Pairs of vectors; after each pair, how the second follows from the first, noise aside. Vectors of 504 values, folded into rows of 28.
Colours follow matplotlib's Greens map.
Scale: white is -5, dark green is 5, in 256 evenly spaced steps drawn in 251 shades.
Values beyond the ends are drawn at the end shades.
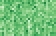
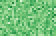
shuffled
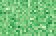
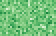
copied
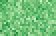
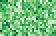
scaled up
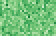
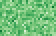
shuffled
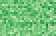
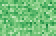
copied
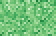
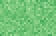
shrunk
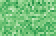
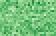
copied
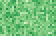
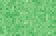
shrunk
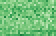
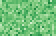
shuffled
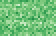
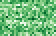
scaled up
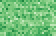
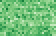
copied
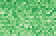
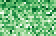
scaled up
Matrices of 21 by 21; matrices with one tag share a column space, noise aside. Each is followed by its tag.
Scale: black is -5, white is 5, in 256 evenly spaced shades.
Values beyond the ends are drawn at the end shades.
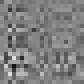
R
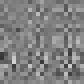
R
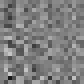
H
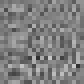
R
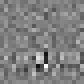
R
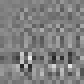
R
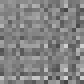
H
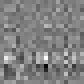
R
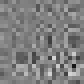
R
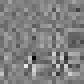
R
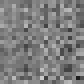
H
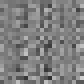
H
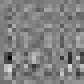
R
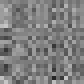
H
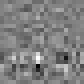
R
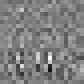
R
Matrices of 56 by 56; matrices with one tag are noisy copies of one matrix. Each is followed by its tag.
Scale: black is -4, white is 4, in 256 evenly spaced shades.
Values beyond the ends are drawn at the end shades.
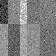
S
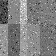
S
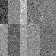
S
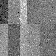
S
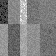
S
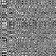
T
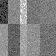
S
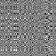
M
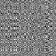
M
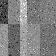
S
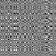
M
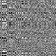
T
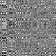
T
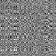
M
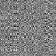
M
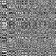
T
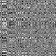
T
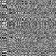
T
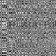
T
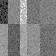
S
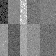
S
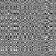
M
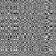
M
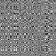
M
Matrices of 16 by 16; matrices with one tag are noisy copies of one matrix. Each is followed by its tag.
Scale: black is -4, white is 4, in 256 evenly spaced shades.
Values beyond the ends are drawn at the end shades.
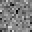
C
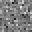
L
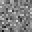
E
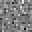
L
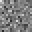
E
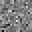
E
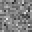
L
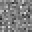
L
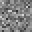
E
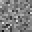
E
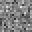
L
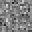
L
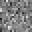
C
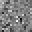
E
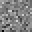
E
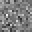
E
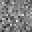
E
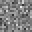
L
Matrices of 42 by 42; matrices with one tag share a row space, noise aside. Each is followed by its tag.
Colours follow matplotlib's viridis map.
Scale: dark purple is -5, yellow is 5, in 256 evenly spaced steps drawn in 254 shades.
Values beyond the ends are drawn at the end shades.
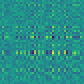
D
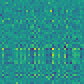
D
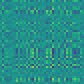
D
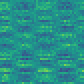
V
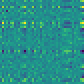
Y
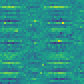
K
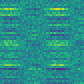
K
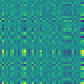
Y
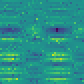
K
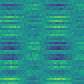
K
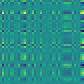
Y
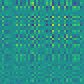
D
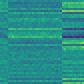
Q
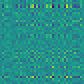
D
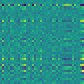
Y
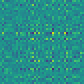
D
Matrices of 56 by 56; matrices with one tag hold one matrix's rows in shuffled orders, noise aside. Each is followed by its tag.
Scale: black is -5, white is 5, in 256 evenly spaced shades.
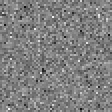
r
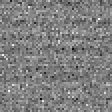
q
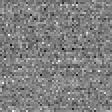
q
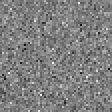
r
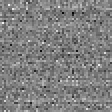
q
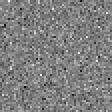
r
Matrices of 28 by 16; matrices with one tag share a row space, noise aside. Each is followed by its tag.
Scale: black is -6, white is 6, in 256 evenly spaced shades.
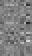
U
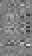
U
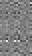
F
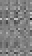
F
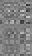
U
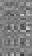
U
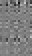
F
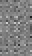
F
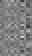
U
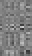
U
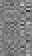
U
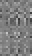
F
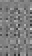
F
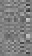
U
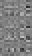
U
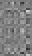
U
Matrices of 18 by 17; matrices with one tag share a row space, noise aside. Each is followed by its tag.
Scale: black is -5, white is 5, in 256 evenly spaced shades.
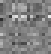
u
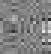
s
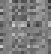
u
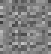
u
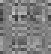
u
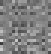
u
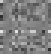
u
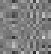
s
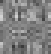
u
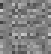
u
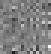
s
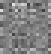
u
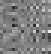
s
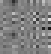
s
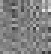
s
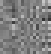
s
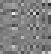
s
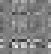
u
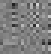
s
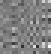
s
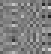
s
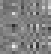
s
